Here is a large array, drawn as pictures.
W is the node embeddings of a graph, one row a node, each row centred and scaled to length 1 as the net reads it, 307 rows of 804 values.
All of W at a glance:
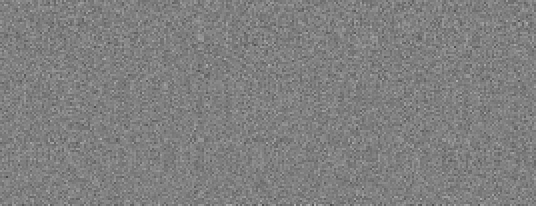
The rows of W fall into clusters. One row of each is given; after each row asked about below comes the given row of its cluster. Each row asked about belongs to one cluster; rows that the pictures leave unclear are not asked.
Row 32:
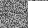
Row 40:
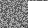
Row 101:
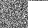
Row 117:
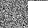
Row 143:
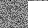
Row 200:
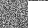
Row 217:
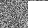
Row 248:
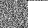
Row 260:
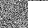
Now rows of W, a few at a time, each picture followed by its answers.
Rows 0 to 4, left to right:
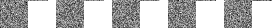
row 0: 143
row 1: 101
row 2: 260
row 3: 143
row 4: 200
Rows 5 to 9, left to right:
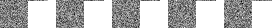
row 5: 143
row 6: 117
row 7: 200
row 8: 117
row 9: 101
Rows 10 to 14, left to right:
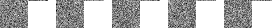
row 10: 200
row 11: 143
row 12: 217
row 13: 101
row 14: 248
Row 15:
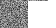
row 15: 217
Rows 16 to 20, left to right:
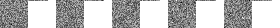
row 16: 200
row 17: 217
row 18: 260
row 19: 117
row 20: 101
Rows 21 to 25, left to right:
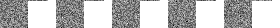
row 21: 40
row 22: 32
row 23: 101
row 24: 200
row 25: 32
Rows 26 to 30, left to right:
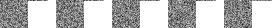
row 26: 40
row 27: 40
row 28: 248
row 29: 260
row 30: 248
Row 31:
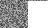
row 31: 248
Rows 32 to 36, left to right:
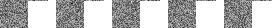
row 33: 260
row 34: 260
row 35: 32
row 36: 217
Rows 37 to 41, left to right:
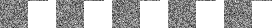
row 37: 260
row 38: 260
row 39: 32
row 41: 32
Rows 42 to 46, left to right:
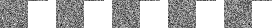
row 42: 200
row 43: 200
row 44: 248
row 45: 200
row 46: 260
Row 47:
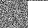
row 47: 248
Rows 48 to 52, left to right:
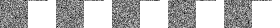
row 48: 217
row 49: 217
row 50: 117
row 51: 32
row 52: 248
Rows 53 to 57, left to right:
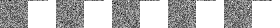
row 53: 143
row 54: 217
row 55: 248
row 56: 217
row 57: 217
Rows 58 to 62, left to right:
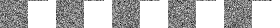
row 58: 32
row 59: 32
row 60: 101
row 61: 32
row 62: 217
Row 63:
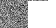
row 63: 143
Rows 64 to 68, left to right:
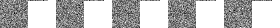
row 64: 101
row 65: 143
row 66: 32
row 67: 32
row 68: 117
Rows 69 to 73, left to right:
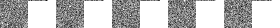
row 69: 217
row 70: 217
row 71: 200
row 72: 248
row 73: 40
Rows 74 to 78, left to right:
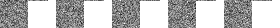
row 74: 32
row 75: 117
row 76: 117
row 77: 260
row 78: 32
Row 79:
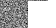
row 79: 117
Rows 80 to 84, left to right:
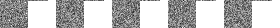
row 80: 200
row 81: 117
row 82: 260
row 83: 40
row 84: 248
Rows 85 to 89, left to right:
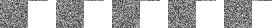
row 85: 101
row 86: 101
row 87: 217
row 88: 143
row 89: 117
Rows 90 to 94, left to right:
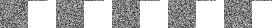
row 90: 260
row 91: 200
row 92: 248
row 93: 101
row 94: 32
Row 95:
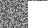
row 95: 40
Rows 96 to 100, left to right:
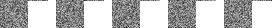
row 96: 117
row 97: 117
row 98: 260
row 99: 143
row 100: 117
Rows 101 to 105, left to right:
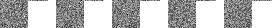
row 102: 217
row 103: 200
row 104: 40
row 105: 101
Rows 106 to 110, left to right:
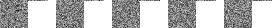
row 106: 40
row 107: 101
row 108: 117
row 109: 248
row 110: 200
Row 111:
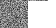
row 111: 217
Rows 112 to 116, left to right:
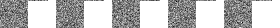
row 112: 32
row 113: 217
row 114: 40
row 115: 217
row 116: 32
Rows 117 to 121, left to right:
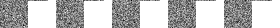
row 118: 40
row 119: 101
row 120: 248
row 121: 248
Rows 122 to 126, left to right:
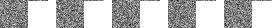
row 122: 200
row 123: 40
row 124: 217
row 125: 143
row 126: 248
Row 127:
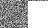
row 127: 260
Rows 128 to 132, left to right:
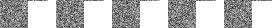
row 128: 40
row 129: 40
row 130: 143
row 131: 260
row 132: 40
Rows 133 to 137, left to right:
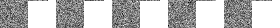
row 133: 143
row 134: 200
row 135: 200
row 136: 260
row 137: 32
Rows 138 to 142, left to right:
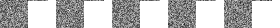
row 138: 40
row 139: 200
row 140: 40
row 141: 101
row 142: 260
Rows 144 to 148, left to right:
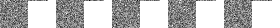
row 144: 40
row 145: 40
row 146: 117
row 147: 260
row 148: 248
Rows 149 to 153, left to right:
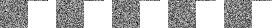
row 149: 117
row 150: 200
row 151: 117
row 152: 40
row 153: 101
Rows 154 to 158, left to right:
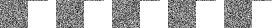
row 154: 248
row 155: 260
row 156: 260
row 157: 117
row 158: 101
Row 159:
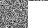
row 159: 200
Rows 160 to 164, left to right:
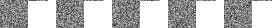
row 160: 200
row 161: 40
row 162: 101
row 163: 217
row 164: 143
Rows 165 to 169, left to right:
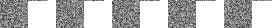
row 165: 40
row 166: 217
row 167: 40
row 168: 117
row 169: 101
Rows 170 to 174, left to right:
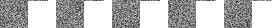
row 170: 117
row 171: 260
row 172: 200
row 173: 40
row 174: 101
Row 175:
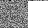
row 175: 143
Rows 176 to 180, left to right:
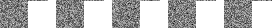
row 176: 40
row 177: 248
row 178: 101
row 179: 32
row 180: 143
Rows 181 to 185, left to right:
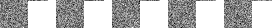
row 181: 40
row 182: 200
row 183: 117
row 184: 260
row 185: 143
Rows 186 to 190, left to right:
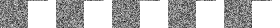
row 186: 248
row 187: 260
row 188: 248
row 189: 260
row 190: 40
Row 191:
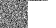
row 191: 101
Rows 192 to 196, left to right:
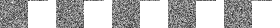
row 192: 260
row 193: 40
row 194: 101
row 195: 200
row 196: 117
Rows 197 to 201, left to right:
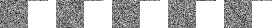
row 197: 32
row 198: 260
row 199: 143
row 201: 143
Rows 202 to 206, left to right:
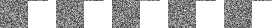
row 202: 117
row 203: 40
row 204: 217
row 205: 40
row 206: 101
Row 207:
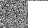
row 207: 32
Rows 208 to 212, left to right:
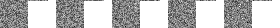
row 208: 32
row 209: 40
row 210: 40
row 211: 32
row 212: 32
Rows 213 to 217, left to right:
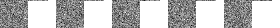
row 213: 143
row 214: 217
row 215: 143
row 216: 117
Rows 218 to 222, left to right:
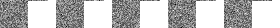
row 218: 260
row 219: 101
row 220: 217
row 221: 260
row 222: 200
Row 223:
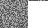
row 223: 200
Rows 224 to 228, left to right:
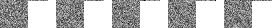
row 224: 101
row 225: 260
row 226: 143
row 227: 143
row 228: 248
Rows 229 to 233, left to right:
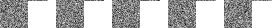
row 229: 40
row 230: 200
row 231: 200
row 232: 248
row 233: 260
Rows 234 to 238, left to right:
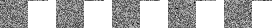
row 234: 143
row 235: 200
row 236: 117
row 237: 143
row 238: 260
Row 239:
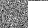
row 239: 200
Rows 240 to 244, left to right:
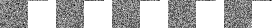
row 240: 101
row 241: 200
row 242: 200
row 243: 40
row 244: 217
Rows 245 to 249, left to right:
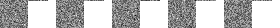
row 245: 200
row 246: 117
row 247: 200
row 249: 260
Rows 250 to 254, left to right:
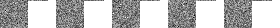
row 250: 117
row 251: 200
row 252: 217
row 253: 101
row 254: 200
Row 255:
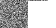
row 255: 101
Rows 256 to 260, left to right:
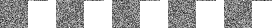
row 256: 117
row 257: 260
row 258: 143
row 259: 32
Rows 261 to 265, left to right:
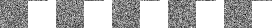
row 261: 217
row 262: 200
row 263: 101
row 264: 40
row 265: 143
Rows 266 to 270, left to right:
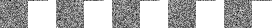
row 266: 143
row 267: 40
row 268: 260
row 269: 101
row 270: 248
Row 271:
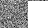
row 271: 260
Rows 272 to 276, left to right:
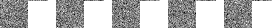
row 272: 101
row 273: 117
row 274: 143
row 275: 32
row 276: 260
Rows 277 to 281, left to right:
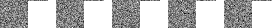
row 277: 117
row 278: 40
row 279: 200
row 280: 32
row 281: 40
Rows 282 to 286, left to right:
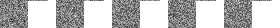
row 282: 248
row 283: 117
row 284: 101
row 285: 32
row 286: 101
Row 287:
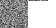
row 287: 200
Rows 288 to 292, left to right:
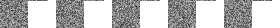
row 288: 40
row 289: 32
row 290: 217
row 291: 217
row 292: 200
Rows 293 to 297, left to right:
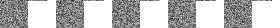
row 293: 248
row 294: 32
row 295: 40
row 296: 40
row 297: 143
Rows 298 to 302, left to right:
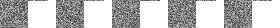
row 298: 260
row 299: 143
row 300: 200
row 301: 117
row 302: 217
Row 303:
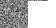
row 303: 117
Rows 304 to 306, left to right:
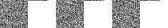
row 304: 101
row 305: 260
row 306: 32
